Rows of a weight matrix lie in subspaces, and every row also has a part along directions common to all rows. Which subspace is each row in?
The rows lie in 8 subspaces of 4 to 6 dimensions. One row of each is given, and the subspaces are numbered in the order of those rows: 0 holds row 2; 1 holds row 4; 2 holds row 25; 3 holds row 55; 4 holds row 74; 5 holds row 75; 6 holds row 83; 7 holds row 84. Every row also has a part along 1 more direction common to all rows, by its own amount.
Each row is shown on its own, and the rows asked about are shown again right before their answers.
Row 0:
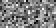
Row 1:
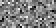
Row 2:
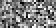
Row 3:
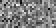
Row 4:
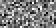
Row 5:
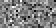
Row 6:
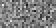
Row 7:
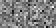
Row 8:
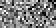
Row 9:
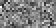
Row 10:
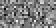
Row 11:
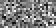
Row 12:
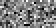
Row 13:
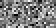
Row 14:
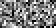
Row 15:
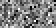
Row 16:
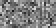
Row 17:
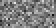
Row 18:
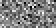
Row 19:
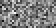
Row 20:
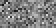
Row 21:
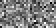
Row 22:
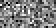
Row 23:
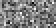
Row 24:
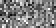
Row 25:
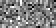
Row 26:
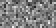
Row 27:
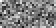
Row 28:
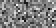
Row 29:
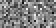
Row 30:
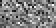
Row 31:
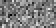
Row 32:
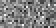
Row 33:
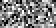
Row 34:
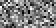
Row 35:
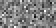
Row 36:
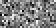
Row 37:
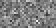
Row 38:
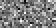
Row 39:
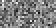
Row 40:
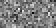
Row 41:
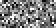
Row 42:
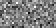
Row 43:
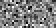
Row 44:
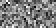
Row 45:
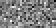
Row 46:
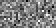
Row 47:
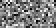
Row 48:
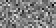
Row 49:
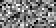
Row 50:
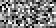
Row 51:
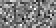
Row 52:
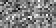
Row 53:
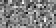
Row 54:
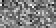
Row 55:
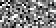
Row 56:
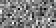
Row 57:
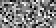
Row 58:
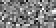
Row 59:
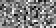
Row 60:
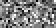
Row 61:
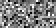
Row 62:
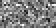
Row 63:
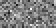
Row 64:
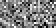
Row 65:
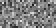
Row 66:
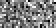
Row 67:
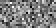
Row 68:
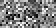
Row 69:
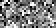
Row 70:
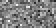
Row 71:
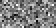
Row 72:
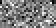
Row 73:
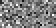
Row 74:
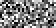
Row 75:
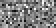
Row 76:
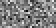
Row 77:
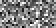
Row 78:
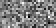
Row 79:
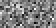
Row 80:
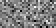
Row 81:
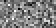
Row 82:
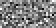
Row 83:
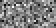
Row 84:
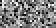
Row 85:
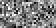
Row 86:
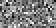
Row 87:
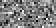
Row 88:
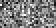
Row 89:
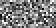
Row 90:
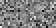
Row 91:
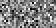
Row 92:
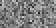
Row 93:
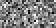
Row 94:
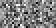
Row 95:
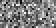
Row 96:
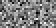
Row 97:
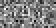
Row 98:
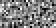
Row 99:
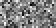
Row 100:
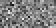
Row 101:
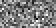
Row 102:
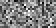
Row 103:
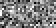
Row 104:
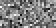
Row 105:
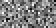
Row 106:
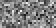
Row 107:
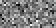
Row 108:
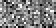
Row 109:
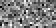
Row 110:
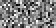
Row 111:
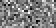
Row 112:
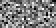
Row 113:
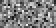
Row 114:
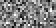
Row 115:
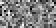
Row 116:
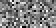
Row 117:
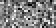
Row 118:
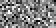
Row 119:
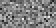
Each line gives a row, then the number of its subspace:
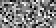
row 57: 0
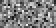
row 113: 4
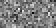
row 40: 6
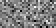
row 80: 6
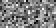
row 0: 3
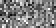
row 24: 2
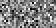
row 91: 1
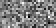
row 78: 0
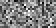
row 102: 5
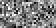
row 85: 6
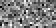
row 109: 2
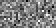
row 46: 6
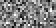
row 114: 3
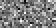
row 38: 2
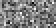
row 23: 5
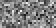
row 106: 6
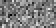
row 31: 2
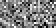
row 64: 6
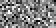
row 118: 1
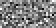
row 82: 0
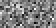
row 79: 0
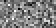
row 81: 4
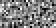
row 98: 2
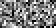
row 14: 6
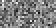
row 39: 7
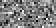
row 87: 3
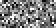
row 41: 1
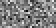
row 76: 0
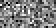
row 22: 7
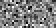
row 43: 3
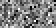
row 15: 7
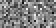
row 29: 4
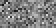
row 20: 5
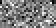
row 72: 5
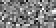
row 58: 3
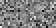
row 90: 6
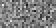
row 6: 2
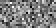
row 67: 0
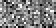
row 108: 3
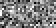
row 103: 1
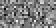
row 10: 7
